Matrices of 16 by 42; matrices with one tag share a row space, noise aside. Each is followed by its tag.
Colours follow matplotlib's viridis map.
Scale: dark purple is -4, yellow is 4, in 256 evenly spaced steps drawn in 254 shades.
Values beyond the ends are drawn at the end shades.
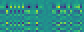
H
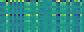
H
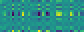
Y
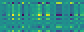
Y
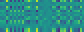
H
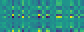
Y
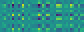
Y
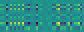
H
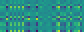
H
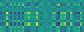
H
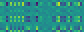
H
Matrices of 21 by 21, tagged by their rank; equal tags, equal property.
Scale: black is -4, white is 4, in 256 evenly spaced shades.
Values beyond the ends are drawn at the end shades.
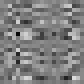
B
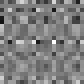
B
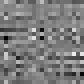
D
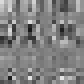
B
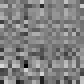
D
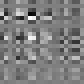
B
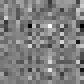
D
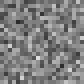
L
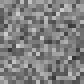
L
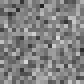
L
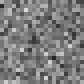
L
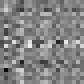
D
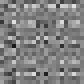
D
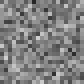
L
